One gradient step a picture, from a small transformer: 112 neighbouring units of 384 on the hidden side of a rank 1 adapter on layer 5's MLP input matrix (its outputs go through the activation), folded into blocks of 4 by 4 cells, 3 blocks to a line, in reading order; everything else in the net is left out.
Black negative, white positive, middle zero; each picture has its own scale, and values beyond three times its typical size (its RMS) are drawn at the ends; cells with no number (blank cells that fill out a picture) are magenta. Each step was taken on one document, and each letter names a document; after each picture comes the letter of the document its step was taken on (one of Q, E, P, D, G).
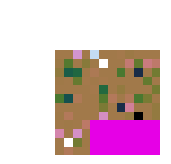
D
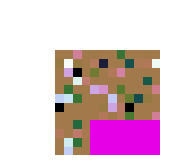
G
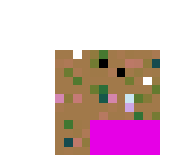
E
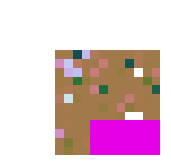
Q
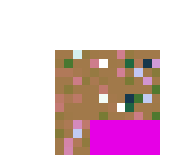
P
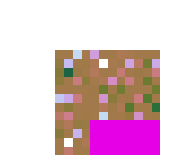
D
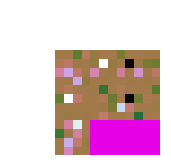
P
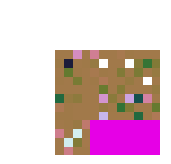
D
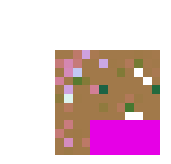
Q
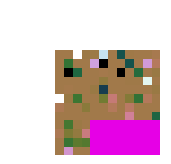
E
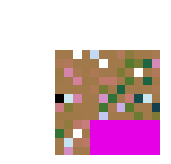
D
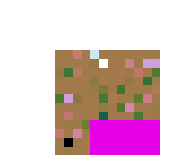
D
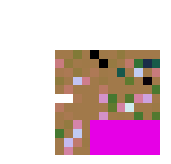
P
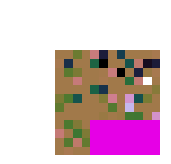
E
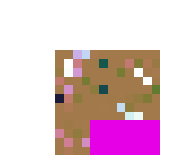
Q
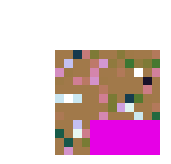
P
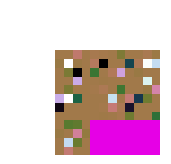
G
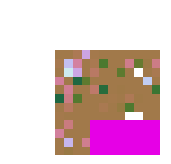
Q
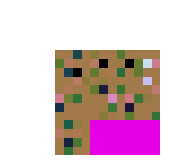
G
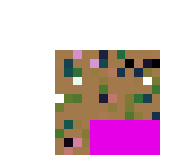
E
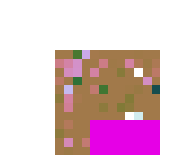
Q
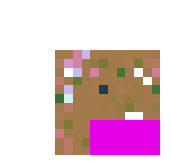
Q
